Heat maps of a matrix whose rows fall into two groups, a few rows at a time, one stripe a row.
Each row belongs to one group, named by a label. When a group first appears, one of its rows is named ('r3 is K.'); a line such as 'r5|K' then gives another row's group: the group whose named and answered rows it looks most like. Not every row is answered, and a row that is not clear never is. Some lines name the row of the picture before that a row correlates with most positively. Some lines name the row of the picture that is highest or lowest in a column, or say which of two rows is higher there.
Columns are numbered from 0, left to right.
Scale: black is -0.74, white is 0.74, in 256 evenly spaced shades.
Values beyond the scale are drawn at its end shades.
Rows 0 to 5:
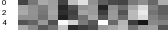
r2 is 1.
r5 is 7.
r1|1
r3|1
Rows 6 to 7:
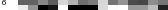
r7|7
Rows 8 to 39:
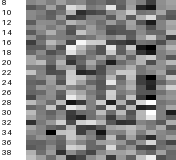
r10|7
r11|1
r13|1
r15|1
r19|1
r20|1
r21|7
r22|7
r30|1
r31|1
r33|7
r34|7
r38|7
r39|1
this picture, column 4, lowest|28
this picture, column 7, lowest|34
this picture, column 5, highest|16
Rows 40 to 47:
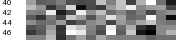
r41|7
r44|1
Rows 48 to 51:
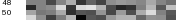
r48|7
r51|7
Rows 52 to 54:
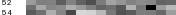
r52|7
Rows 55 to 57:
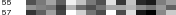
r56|7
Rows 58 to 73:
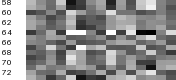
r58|1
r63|7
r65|1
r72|1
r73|7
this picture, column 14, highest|64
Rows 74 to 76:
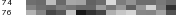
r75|1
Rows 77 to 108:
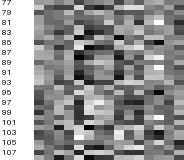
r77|1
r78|7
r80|1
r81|1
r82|7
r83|7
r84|1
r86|7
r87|1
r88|1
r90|1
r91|1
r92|1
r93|7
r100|1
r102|7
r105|1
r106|7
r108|7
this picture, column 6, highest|97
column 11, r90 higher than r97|Yes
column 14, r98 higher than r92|Yes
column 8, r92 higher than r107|No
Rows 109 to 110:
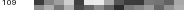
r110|1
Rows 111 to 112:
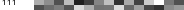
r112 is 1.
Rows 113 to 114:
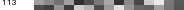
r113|1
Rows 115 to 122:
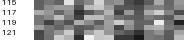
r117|1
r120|1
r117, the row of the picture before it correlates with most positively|113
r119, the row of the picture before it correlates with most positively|114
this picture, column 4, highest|119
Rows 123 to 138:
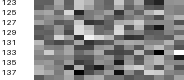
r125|1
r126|1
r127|7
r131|7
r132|1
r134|1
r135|1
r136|7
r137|1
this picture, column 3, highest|125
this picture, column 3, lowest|136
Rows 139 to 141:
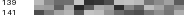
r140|1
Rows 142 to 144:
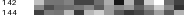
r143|1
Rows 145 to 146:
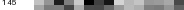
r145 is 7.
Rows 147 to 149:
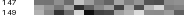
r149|7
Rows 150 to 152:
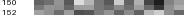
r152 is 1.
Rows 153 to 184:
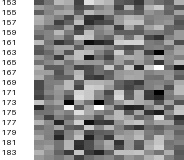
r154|1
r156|7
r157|7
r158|1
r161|7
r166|1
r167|7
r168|7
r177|7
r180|7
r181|1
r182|1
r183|7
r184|1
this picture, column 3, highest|174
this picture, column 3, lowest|173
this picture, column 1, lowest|176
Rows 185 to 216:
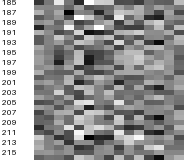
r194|1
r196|7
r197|7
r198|1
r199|7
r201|1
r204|1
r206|7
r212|7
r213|7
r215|1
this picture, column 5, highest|185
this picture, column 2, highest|185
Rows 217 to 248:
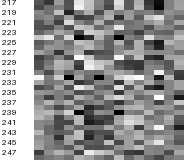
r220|1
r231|1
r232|7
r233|1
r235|1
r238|7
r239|1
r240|7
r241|7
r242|1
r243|7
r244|7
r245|1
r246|7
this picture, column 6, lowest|232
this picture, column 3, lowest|232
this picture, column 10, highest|232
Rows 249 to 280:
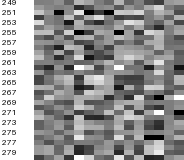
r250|1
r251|7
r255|1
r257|1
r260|7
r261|1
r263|1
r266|1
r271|1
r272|7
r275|7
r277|1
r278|1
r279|1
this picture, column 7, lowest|251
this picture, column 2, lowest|251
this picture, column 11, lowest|276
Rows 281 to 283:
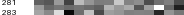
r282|1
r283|7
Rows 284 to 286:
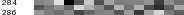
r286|1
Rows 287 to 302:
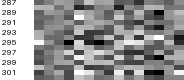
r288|1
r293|7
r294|1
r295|7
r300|7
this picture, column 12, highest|294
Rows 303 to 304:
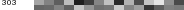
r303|1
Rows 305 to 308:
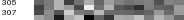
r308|7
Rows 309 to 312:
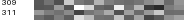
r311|1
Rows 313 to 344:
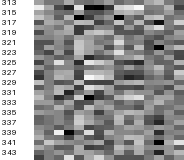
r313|1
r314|7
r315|7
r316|1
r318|1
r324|7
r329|7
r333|1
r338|7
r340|7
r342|7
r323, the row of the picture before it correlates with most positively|310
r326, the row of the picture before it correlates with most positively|311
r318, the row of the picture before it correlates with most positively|311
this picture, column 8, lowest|316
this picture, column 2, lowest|332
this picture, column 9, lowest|328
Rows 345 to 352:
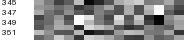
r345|7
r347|1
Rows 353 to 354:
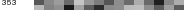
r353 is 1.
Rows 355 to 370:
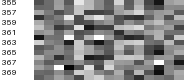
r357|7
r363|7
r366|7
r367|1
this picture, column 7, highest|368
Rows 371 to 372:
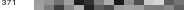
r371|1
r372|7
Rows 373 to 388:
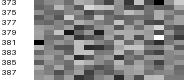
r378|1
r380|1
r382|7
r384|1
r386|7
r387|7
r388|1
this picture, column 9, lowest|373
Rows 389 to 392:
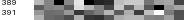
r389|7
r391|1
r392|7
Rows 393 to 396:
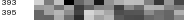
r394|1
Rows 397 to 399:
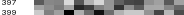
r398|1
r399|7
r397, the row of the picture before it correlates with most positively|395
